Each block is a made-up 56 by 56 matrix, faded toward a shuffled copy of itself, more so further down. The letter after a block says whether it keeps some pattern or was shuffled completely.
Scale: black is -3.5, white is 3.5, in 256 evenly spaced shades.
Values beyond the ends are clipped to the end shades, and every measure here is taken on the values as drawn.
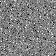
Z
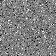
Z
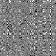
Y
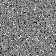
Z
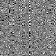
Y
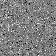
Z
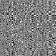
Y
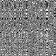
Y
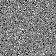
Z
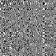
Y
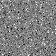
Z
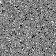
Z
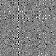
Y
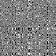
Y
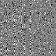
Y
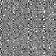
Y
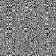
Y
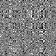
Y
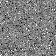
Z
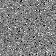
Z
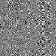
Y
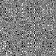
Y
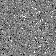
Z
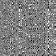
Y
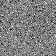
Z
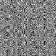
Y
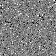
Z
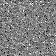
Z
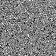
Z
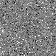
Z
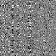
Y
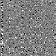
Y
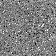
Z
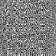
Y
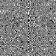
Y
